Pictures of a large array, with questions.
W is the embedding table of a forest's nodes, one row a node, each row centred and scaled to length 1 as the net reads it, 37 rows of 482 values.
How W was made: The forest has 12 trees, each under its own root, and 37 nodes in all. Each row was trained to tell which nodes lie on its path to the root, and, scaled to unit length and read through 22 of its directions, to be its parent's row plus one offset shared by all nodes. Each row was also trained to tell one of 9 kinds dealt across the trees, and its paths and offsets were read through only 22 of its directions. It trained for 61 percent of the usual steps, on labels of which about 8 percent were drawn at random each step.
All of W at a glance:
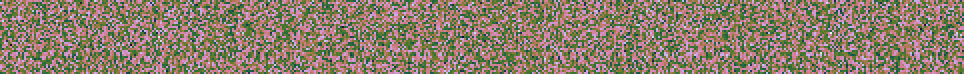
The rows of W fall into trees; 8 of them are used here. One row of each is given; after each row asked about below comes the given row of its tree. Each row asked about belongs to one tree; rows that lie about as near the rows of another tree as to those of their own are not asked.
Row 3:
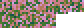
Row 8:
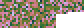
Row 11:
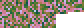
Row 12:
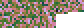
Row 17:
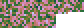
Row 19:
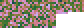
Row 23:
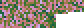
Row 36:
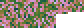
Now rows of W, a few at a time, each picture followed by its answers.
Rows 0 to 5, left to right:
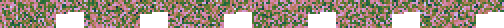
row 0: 12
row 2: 19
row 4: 19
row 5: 17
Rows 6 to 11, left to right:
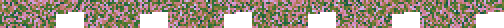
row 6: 17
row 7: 23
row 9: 3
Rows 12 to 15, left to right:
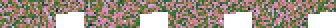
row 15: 11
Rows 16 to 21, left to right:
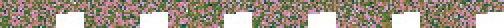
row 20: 23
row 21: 12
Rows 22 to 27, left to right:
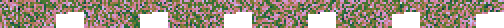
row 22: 12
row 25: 17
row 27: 12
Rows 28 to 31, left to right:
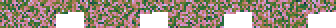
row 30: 19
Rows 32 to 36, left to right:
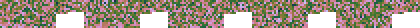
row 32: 8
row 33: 8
